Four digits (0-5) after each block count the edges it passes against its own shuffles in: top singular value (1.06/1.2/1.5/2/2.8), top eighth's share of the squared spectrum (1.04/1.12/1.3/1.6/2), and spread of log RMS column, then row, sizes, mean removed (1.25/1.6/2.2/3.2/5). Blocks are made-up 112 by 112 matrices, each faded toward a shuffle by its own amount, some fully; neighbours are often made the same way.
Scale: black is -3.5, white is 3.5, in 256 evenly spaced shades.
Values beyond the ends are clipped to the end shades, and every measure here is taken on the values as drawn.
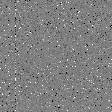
3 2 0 0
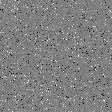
0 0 0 0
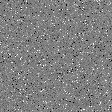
0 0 0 0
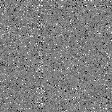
2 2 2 2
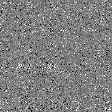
1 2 2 2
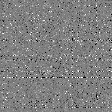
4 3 1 2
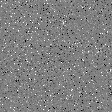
1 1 0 0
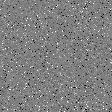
2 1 0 0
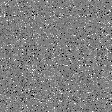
3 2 1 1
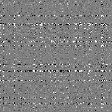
4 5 3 4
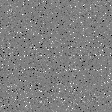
3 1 0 1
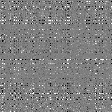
4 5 3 4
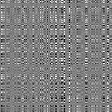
5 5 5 4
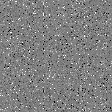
2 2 1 0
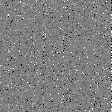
3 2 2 0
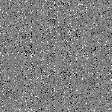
3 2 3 1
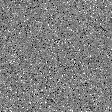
0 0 0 0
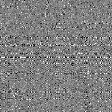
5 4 2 3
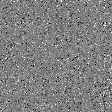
1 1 2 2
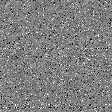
1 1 0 1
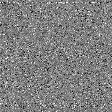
1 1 0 2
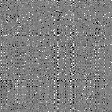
5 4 3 3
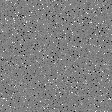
0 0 0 0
